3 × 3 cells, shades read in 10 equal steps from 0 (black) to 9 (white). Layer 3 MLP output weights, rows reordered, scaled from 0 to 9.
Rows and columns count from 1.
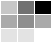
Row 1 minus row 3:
-1 -4 -9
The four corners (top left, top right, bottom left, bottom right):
7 0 8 9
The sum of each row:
11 17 25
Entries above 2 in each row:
2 3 3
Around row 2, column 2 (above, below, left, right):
4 8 6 6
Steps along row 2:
down up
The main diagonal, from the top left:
7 5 9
